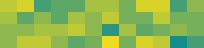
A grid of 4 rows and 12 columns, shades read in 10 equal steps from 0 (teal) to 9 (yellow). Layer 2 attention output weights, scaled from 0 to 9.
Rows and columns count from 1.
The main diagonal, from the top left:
7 3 6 5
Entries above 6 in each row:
4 2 1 5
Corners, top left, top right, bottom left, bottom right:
7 5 5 2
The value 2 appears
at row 1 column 3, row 1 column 11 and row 4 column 12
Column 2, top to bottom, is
8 3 5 7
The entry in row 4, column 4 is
5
